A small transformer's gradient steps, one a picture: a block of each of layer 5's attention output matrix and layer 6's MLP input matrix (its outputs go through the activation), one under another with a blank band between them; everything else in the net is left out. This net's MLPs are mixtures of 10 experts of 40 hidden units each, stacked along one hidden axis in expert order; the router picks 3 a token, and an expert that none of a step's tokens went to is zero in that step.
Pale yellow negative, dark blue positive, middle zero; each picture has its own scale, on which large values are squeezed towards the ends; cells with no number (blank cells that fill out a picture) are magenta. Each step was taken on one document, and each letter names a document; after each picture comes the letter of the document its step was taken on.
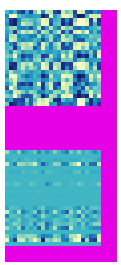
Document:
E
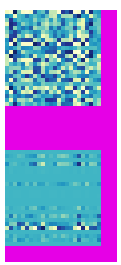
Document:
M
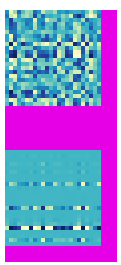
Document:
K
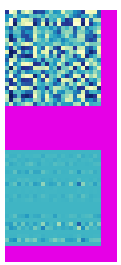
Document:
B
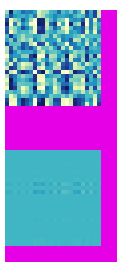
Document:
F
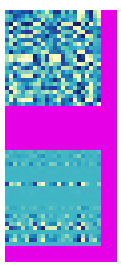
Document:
M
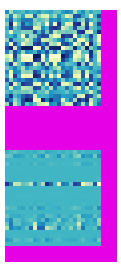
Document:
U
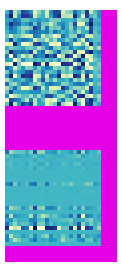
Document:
M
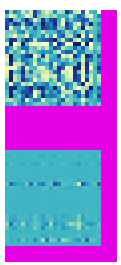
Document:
K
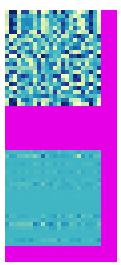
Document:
B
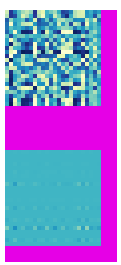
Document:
F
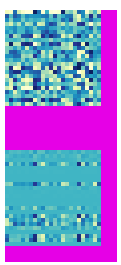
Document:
U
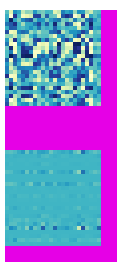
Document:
K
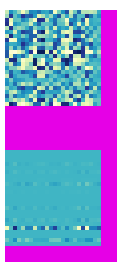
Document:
F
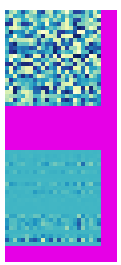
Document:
E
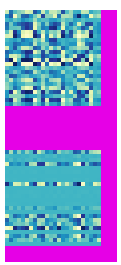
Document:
M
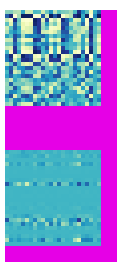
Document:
U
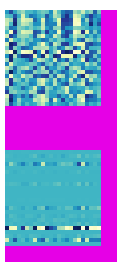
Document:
E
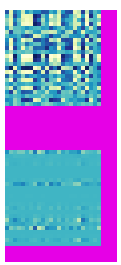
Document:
U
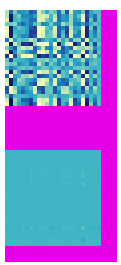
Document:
F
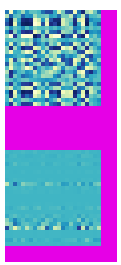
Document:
U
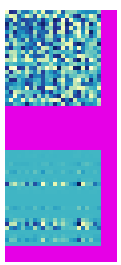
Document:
K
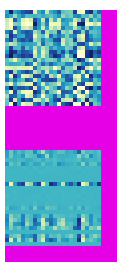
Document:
M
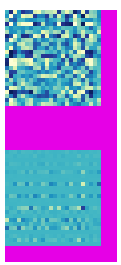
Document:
K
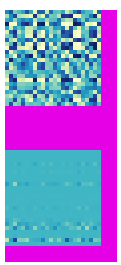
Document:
F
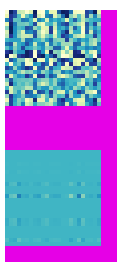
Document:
F
